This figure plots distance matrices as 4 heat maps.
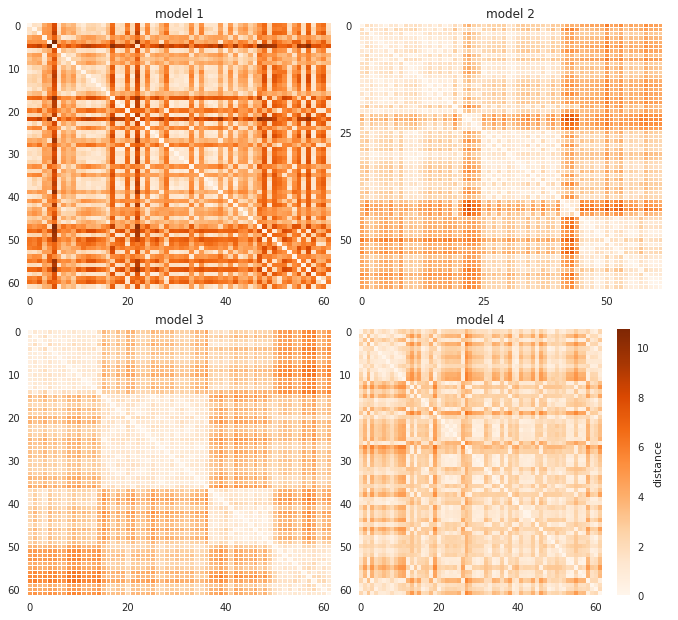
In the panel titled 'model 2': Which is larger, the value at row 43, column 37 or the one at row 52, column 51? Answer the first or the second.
the first
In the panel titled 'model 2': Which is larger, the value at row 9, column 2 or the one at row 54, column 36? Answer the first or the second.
the second
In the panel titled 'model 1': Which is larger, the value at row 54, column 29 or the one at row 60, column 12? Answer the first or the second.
the second
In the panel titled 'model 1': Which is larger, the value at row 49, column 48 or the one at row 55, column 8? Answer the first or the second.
the first
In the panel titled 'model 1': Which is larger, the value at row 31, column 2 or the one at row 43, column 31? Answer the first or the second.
the second
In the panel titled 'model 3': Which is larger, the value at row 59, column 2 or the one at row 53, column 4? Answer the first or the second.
the second
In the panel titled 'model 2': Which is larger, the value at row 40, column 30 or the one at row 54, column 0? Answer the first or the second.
the second
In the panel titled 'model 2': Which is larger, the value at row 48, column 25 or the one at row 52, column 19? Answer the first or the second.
the second
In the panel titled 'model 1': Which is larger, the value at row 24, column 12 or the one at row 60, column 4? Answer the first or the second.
the second
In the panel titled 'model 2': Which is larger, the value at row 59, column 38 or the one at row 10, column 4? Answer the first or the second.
the first
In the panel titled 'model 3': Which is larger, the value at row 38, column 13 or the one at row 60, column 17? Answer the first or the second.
the second
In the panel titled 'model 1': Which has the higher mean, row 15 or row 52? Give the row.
52
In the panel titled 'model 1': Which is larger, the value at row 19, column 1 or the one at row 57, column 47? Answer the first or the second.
the second
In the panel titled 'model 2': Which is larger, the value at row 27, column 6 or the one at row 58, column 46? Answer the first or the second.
the first
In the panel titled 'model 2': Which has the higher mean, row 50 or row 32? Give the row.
50
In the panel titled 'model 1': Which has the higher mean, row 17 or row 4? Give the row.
17
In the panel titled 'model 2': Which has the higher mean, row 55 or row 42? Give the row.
42
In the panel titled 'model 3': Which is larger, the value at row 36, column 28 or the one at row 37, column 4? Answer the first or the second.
the second
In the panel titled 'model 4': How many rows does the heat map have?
62
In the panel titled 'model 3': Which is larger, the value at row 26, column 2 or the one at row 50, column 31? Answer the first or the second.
the first
